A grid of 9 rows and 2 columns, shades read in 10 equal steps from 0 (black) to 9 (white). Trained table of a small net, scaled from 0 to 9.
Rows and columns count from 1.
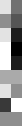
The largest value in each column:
9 9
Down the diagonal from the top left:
8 3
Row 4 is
9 0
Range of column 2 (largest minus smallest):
9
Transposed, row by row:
8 5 8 9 9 6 8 2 5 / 4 3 1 0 1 6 5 9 5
